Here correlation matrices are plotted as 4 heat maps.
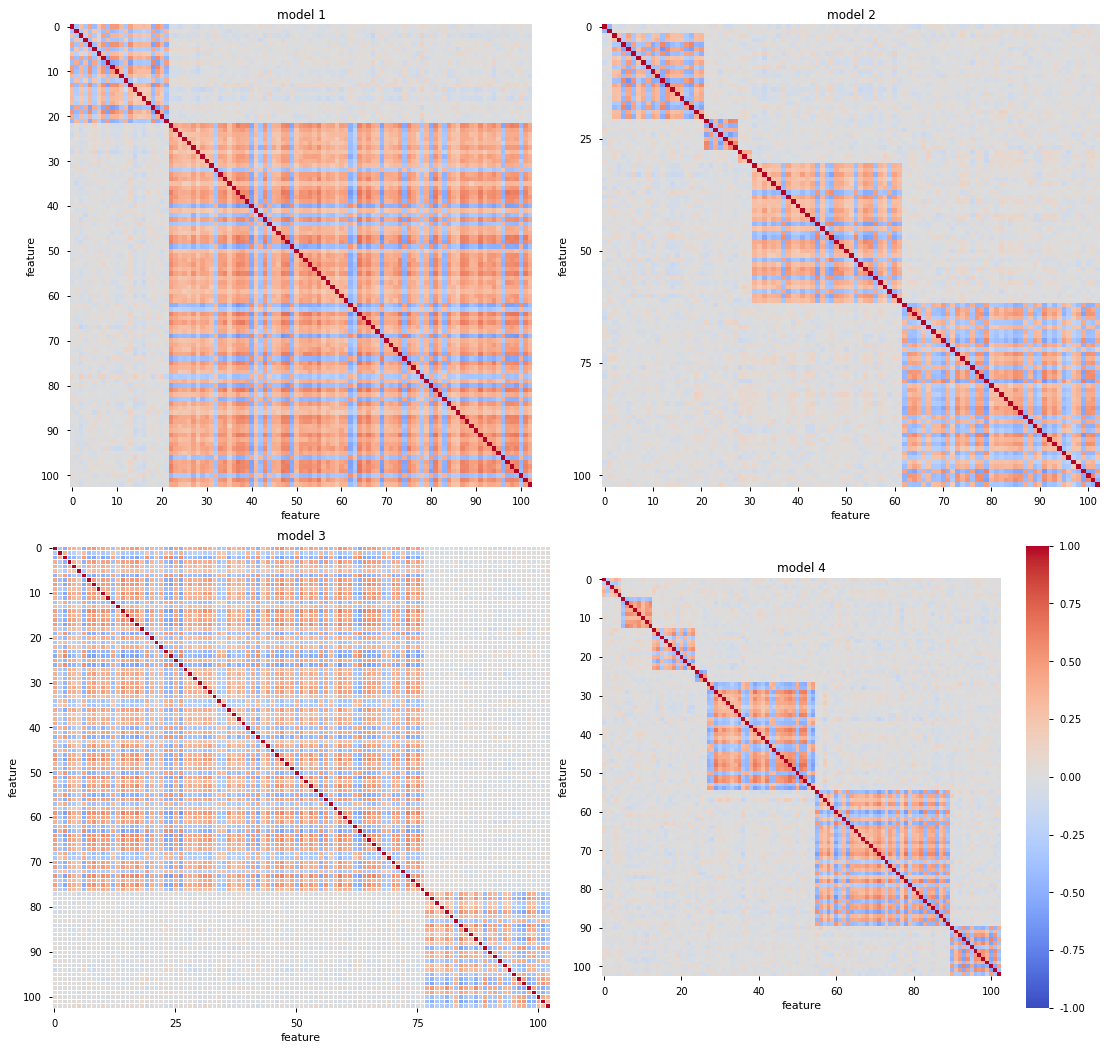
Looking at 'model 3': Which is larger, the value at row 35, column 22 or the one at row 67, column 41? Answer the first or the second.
the second
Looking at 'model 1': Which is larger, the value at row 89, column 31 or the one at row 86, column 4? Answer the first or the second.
the first
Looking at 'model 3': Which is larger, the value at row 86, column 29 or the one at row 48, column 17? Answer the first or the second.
the second
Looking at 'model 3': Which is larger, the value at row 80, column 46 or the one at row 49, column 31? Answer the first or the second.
the second
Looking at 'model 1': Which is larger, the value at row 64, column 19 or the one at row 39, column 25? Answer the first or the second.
the second
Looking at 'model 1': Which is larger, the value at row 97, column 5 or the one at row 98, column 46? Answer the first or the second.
the second
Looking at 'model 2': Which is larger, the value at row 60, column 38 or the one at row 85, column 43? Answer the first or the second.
the first
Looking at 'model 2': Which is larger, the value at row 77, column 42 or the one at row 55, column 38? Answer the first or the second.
the second
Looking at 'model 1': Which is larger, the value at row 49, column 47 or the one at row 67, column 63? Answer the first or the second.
the second
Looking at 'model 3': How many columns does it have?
103
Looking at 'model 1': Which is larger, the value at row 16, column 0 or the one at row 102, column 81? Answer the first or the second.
the second
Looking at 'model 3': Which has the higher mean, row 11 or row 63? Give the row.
11
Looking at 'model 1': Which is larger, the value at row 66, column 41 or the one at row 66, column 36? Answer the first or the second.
the second
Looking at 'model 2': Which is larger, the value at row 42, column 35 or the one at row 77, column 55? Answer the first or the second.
the first
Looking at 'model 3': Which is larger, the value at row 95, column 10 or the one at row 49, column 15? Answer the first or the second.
the second
